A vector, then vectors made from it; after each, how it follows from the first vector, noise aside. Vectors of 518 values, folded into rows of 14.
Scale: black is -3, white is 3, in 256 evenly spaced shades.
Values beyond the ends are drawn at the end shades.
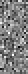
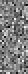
reversed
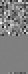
partly zeroed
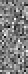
reversed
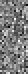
reversed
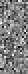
copied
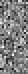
copied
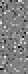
partly zeroed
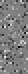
partly zeroed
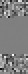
partly zeroed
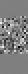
partly zeroed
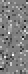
partly zeroed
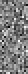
reversed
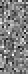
copied
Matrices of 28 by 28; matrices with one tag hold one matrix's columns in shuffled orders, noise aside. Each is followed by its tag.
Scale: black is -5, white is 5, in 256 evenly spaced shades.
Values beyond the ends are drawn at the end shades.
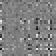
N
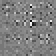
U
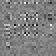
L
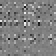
U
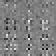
N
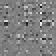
U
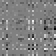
N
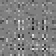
N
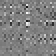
U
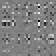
U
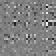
U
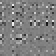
U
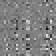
N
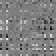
N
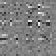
U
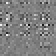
L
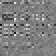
L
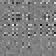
L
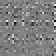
U
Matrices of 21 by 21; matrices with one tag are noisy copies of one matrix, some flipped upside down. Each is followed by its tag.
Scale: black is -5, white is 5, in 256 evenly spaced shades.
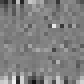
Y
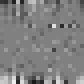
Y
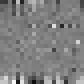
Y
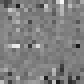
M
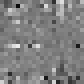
M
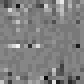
M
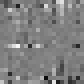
M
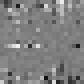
M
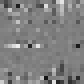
M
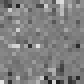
M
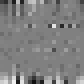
Y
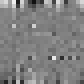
Y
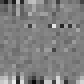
Y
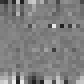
Y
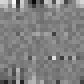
Y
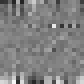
Y
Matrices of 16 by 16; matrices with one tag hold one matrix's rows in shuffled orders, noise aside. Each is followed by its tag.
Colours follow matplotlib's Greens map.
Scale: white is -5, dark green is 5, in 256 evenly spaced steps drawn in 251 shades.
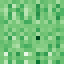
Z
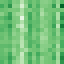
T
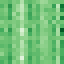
T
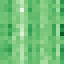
T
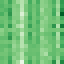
T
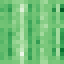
T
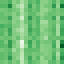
T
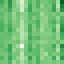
T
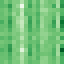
T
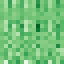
Z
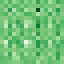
Z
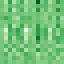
Z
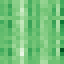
T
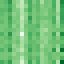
T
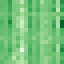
T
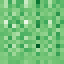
Z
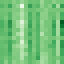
T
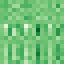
Z
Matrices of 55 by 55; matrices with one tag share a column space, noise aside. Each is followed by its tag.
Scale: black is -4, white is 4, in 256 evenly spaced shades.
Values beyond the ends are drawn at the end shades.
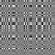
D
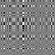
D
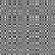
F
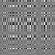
D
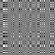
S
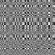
D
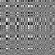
D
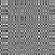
F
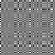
S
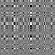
D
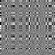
D
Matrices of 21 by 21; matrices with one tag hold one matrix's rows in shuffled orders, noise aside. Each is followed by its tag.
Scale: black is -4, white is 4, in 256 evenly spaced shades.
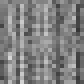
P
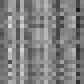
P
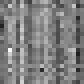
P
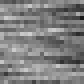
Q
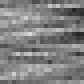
Q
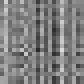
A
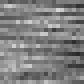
Q
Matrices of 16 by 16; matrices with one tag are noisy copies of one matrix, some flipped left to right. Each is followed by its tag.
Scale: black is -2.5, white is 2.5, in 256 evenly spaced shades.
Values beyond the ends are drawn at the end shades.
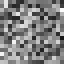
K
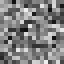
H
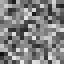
H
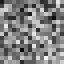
K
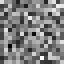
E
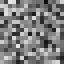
E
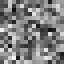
H
